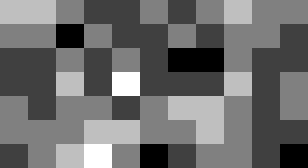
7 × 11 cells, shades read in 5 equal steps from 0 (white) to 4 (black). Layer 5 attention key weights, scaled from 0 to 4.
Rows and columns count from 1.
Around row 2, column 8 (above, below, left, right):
2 4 2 2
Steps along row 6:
same same down same up same down up up same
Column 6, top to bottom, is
2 3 3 3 2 2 4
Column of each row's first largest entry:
4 3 7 1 2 10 6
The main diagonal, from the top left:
1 2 2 3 3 2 3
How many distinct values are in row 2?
3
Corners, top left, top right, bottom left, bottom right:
1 2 3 4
